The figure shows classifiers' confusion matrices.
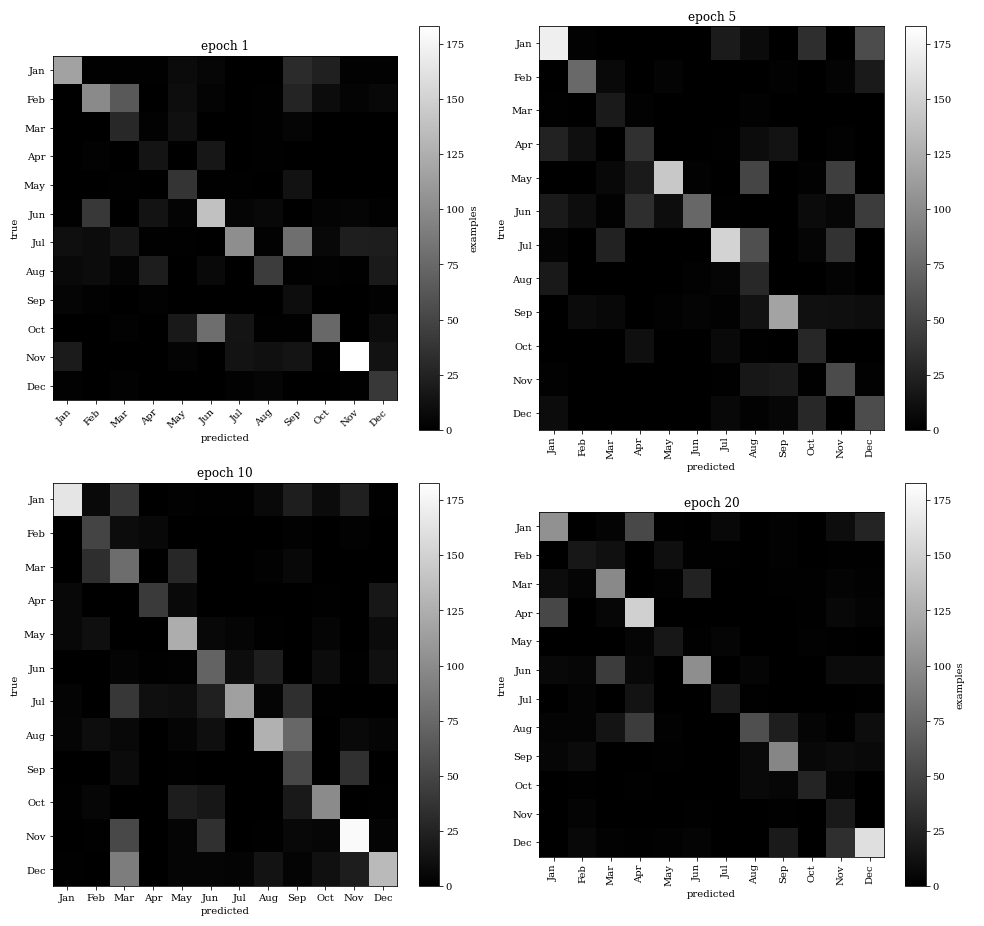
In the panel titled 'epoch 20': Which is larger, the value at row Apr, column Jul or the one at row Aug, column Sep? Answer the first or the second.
the second
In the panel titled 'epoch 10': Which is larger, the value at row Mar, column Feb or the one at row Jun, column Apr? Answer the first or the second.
the first
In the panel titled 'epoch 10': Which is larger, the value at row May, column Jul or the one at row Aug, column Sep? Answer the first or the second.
the second
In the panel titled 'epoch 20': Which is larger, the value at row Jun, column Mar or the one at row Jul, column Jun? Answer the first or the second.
the first
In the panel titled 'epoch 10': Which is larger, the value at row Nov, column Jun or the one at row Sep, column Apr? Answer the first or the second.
the first
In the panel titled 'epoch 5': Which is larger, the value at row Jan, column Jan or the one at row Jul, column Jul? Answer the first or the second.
the first
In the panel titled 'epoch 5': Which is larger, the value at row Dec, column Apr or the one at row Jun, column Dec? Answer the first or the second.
the second
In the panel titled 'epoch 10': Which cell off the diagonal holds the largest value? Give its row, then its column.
Dec, Mar
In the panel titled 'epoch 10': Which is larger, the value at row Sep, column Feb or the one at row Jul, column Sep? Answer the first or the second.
the second
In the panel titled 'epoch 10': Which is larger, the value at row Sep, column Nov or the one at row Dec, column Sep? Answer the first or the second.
the first
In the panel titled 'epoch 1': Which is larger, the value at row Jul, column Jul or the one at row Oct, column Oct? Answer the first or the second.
the first
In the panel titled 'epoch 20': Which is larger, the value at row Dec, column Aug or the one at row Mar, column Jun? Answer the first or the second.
the second
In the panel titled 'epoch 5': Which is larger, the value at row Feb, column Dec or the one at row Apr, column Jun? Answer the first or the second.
the first
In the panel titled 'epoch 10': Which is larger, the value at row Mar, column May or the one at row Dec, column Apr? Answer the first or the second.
the first
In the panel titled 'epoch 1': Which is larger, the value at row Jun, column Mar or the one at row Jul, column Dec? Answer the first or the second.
the second
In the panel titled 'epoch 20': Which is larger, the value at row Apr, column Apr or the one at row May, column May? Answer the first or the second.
the first
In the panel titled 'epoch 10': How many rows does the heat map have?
12
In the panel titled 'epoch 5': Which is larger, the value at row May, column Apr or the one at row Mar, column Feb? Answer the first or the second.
the first
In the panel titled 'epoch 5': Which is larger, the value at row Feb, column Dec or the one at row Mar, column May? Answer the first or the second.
the first
